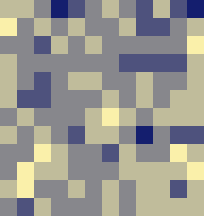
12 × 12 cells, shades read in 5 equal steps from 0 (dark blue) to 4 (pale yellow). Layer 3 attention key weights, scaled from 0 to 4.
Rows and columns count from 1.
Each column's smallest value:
2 1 1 0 1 2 1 1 0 1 1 0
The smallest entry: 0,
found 3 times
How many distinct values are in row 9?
4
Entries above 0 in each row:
10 12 12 12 12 12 12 11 12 12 12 12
